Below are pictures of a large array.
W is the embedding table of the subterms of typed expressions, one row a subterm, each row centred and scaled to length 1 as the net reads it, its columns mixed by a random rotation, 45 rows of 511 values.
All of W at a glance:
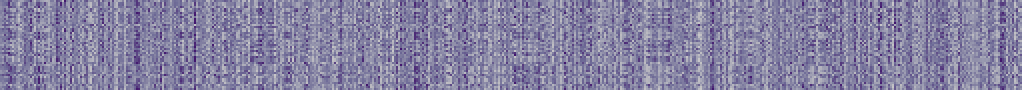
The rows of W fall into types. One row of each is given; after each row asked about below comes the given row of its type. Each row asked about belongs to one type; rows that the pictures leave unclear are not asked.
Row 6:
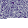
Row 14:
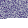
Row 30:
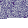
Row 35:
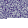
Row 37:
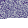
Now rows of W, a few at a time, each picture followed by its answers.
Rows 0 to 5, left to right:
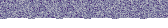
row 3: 35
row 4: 14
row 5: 37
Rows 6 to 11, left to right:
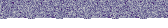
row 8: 35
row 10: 14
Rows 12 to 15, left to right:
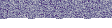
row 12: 37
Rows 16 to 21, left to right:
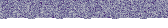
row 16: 6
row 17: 6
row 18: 6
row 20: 14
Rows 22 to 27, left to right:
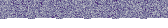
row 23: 30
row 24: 14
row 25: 30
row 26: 37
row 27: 35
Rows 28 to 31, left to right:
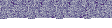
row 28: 30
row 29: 30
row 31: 6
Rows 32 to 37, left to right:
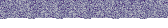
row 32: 14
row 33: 6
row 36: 6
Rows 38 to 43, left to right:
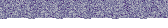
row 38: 35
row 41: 35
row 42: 14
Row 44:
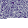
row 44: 6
